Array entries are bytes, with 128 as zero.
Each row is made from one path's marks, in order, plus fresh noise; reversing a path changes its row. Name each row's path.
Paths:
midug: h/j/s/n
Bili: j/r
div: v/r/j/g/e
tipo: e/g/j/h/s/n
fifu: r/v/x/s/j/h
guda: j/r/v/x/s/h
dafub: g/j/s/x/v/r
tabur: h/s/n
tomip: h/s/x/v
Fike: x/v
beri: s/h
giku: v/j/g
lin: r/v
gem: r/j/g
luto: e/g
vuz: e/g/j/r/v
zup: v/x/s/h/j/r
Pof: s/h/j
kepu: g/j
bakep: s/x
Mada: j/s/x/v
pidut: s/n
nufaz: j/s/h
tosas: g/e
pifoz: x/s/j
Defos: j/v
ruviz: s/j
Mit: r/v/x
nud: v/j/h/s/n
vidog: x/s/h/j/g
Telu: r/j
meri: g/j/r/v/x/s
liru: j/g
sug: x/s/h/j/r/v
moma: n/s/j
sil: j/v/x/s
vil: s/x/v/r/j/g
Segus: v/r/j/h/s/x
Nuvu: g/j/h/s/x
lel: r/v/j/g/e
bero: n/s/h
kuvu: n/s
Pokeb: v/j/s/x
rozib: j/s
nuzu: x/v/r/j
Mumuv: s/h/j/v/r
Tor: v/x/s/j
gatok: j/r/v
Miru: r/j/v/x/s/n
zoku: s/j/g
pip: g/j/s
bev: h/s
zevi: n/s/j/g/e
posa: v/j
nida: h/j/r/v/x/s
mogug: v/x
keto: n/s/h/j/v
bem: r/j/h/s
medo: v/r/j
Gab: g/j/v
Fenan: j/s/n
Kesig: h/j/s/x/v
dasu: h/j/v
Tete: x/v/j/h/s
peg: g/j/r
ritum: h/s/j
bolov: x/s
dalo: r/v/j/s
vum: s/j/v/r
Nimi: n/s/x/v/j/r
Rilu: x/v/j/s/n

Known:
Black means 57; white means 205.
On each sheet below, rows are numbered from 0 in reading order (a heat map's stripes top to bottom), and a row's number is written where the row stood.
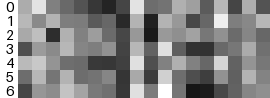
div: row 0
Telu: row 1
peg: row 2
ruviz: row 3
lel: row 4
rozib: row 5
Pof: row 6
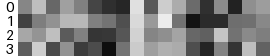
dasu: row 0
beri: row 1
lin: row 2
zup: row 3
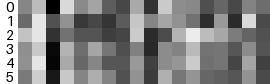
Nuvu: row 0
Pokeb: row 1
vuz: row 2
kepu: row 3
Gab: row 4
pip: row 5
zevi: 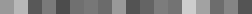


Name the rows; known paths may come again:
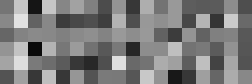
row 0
pip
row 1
Defos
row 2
pidut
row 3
kepu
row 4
div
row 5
pifoz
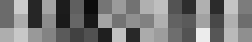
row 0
Tete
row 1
Fike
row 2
gatok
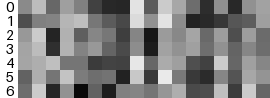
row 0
dasu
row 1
bev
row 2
liru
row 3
peg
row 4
dalo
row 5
nufaz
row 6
Rilu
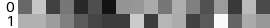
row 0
mogug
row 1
Miru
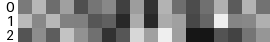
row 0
Fenan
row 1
Telu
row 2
tomip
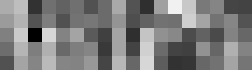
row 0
luto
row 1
zevi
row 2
Nuvu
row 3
rozib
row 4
ruviz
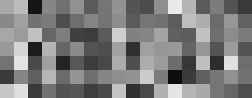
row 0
tosas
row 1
moma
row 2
lin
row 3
meri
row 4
sil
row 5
bakep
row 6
vuz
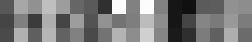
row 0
Mumuv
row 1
bolov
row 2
vil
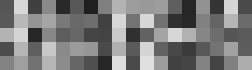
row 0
Tor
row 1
vum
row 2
tipo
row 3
zoku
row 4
midug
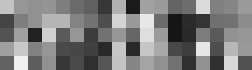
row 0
gem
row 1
beri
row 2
vidog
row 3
guda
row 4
Pokeb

